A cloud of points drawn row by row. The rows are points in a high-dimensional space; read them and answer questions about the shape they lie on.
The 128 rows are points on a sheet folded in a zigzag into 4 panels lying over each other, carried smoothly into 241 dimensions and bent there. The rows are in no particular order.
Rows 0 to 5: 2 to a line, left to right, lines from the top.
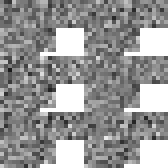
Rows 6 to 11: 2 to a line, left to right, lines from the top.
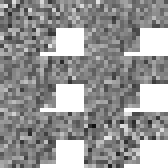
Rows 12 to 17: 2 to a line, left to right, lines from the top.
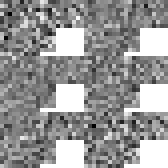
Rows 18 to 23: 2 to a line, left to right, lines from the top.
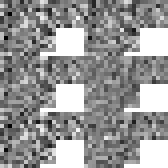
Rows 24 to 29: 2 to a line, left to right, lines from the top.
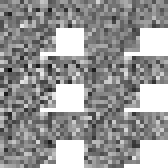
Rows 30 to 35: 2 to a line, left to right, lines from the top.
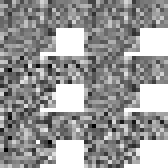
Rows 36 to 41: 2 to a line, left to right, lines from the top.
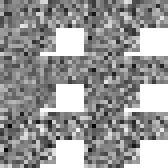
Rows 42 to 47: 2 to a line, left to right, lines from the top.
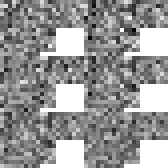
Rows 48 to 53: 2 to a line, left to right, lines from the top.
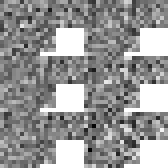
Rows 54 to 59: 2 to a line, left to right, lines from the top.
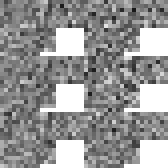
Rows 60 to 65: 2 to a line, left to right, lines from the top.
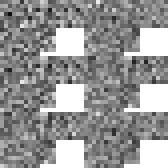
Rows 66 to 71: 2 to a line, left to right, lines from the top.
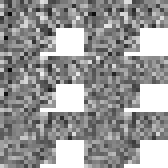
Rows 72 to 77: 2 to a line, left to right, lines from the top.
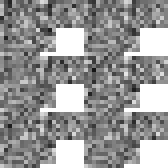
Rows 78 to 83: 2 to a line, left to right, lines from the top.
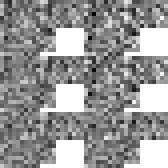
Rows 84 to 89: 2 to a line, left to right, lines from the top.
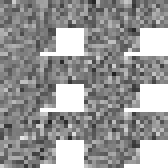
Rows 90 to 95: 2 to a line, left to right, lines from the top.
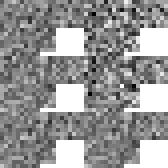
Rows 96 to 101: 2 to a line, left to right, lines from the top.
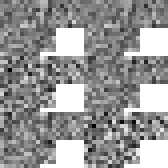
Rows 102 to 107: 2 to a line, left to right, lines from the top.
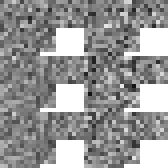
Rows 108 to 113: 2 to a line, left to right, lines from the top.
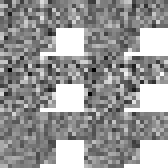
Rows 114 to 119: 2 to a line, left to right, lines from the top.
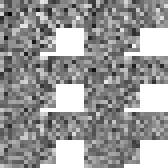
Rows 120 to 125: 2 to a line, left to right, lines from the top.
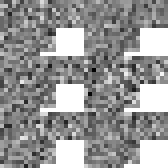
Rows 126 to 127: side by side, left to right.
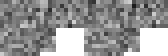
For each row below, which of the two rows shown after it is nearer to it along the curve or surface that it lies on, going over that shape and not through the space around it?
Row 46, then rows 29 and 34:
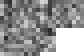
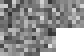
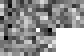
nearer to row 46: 34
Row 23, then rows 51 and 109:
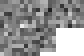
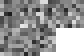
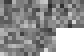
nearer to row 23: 51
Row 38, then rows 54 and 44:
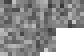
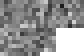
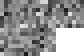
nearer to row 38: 54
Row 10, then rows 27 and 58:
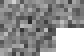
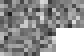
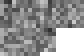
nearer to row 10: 27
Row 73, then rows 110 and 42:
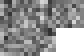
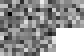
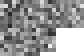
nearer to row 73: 42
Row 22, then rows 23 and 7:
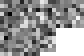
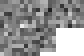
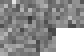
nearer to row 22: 23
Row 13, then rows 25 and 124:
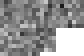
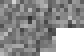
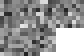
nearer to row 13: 25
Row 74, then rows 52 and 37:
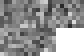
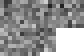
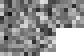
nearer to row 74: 52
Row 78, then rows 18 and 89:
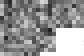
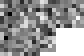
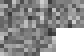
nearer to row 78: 89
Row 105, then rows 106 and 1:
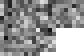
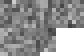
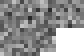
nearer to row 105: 106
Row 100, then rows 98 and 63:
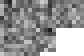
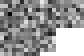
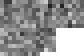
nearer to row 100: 63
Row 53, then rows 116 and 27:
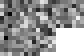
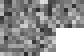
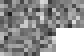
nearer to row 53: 116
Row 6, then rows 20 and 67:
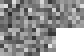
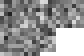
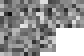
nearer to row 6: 20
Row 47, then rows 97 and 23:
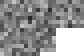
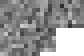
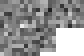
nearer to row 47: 97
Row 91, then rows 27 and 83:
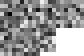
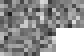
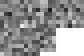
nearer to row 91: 83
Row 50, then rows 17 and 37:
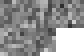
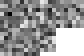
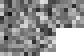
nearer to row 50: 37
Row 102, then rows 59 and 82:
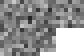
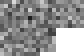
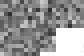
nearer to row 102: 82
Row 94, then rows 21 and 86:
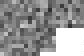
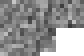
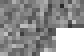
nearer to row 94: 86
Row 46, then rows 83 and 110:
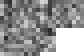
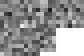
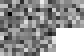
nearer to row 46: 110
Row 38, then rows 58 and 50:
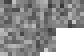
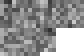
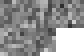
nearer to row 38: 58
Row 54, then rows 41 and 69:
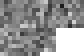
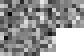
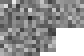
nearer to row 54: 41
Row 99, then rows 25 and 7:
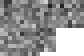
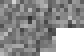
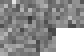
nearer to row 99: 25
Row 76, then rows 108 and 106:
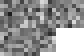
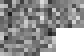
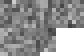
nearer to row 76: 108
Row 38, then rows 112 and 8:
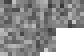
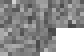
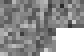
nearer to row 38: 112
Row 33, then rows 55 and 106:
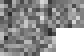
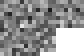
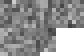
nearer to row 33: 106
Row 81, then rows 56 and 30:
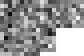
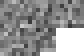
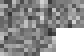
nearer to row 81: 30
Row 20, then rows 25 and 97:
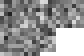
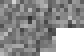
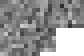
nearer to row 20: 97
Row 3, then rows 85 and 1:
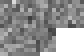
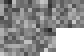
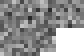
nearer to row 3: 85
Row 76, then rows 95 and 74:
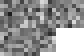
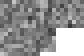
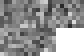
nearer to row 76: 74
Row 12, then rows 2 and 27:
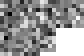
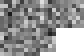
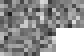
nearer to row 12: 27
